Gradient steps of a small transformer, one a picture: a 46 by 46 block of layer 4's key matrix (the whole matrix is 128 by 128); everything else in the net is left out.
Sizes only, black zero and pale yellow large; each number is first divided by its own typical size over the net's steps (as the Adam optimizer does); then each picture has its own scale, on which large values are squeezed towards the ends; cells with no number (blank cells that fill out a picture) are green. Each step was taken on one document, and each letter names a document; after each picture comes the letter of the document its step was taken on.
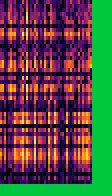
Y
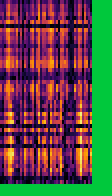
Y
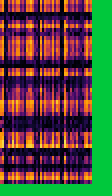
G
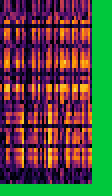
Y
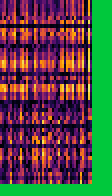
Y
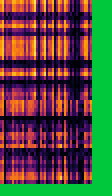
G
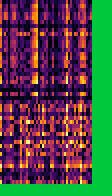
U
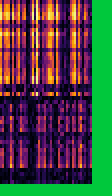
U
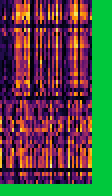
U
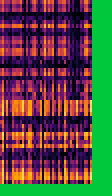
G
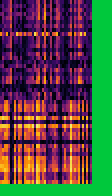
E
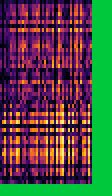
Y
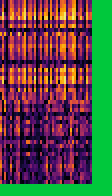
E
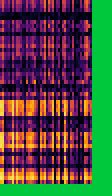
G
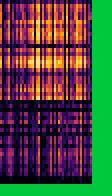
Y
